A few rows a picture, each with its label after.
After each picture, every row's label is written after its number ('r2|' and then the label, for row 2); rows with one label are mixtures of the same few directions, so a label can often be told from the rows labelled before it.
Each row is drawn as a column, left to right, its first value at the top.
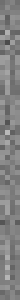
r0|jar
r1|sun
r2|sun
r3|jar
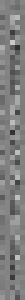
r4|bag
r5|sun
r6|sun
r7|bag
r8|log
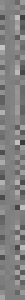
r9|bag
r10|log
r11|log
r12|log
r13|log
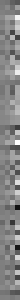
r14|jar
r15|log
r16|jar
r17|log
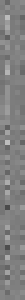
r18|sun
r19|log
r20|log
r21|bag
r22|log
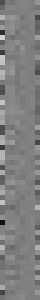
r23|jar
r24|log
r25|log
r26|sun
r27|bag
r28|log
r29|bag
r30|log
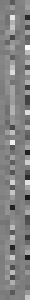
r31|jar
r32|sun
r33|log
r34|sun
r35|log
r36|bag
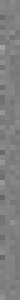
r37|bag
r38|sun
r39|jar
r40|sun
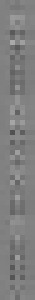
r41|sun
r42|jar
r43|sun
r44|bag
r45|sun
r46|sun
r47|sun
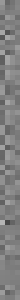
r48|jar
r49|jar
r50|jar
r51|bag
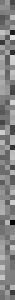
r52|sun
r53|jar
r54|jar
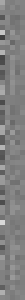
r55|jar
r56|sun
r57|sun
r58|log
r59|bag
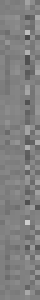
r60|jar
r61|sun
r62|log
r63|log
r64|bag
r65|jar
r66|log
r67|log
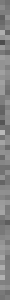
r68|sun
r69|jar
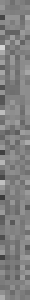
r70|bag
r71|sun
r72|jar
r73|sun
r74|sun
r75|log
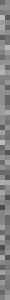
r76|log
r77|bag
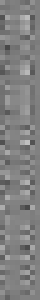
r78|log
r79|bag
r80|bag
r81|bag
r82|log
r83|log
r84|log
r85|sun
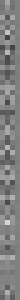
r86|bag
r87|jar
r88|bag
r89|jar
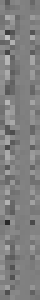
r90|sun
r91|jar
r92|sun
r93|log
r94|bag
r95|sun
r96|jar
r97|bag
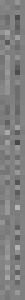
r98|jar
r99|sun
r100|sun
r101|log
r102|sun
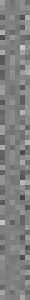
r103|jar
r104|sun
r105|jar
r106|log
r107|bag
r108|log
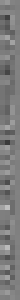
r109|log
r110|log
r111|sun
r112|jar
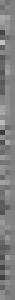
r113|sun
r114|log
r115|log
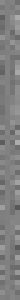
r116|log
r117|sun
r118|sun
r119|log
